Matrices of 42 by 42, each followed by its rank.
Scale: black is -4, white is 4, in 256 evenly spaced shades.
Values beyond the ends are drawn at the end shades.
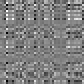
two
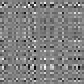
two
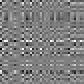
two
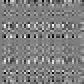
two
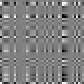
one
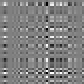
one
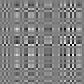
one
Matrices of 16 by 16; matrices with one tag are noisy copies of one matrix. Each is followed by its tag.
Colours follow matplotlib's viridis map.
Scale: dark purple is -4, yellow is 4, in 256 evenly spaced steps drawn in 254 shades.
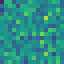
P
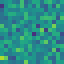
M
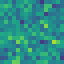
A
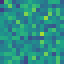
P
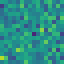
M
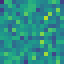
P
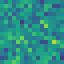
A
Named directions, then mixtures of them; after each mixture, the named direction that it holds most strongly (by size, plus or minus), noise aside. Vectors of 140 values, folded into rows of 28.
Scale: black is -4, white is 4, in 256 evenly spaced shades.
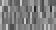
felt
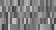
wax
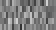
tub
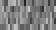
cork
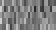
felt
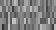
wax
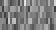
cork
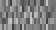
tub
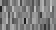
felt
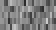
cork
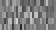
tub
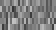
wax
